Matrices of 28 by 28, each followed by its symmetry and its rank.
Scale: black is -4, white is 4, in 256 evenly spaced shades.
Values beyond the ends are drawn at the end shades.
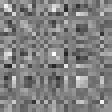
symmetric, rank three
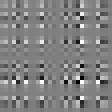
symmetric, rank one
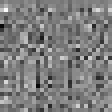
neither, rank five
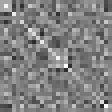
symmetric, rank five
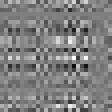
neither, rank two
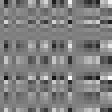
neither, rank one
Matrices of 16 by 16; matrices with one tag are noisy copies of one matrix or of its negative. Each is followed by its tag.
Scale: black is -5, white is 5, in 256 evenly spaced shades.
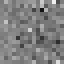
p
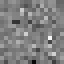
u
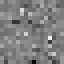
u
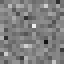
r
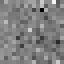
p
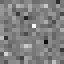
r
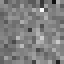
p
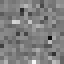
u
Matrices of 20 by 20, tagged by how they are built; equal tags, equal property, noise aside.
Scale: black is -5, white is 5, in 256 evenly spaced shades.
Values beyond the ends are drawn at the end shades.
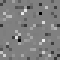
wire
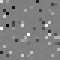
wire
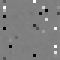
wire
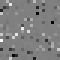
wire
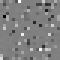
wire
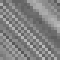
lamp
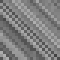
lamp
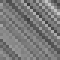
lamp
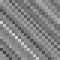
lamp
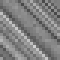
lamp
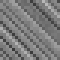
lamp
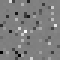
wire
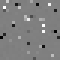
wire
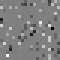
wire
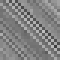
lamp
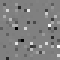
wire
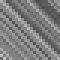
lamp
